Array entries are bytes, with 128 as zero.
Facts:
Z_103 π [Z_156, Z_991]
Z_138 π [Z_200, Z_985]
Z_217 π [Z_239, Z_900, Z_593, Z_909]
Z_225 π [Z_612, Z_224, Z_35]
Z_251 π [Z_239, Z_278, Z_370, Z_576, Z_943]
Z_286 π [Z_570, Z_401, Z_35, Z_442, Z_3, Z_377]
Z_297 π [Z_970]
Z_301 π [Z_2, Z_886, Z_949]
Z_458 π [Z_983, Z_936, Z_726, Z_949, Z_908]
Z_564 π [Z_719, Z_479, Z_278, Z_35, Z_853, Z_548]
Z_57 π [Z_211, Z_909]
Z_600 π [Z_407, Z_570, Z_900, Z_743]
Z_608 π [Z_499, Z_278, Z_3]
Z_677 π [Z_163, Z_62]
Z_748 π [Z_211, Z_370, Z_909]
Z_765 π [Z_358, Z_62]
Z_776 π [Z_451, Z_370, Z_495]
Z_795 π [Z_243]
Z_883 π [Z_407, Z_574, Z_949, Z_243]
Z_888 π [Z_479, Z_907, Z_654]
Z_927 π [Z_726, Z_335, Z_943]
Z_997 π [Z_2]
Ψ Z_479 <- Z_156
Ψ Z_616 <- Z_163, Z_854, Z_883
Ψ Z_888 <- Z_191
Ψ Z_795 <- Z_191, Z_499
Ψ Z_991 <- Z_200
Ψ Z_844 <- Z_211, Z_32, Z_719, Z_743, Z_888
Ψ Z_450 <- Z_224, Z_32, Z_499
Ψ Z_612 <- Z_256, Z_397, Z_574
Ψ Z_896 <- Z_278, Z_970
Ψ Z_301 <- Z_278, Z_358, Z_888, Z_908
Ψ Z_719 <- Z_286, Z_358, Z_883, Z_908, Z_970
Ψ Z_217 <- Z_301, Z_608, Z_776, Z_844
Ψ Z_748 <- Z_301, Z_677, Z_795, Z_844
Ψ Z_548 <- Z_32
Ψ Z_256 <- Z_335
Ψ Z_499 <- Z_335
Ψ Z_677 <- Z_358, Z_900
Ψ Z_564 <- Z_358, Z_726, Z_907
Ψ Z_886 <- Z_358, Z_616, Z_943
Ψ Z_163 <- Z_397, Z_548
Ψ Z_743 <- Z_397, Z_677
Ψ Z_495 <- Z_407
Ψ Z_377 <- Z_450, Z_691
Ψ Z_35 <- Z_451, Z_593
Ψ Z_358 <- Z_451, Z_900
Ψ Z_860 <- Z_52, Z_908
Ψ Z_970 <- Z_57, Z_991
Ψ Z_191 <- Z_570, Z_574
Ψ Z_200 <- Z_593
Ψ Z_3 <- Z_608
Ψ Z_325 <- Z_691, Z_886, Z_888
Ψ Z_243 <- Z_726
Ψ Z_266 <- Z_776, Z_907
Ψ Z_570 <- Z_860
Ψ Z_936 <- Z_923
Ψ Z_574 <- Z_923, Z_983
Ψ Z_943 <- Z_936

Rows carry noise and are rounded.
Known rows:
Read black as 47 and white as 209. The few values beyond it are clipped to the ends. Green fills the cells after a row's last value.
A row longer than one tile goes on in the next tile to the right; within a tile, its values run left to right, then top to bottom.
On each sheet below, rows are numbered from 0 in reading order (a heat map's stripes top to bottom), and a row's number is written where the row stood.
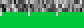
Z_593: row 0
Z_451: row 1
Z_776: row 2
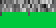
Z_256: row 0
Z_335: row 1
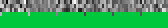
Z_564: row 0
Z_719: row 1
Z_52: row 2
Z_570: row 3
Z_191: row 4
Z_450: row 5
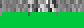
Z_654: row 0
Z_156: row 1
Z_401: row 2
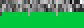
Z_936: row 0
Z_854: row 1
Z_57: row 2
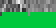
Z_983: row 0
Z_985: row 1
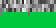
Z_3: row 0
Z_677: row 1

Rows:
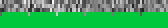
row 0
Z_225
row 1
Z_608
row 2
Z_266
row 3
Z_886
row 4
Z_927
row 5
Z_888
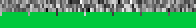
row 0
Z_900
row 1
Z_2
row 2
Z_748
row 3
Z_35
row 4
Z_479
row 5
Z_325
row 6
Z_251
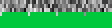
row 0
Z_907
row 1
Z_243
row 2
Z_896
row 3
Z_301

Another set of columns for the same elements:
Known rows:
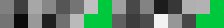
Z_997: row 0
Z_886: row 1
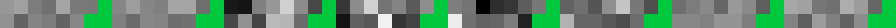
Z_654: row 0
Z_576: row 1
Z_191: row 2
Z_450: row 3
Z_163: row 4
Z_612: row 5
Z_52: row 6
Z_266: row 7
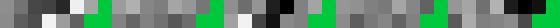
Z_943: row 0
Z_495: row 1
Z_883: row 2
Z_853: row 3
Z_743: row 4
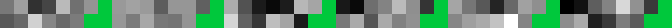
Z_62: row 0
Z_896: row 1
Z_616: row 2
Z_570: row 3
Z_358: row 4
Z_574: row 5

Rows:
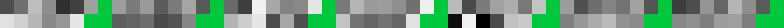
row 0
Z_286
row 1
Z_949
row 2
Z_57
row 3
Z_564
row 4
Z_795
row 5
Z_900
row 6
Z_860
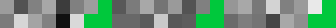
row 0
Z_600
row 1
Z_224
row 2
Z_776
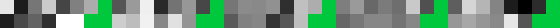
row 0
Z_301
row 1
Z_970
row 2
Z_458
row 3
Z_726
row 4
Z_719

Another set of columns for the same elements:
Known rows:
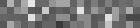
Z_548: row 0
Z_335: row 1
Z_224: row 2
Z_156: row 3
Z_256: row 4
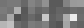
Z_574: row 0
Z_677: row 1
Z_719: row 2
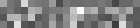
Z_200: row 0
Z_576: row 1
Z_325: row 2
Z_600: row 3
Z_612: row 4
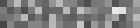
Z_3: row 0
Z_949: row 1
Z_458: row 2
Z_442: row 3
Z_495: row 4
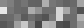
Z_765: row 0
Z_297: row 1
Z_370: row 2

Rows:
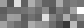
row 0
Z_301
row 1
Z_358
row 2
Z_450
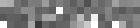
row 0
Z_883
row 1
Z_211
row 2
Z_62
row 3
Z_570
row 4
Z_908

